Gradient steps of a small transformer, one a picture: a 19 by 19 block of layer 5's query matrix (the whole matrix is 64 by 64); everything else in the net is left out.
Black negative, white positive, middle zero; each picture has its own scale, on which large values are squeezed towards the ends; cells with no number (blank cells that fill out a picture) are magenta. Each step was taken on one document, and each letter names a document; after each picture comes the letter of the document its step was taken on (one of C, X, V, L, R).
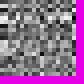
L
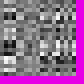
L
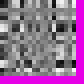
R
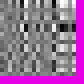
R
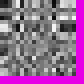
R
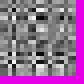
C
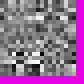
C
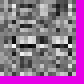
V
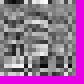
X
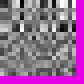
R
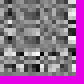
C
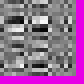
X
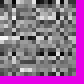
V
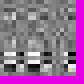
C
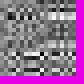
L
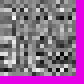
L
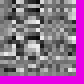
C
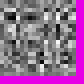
C
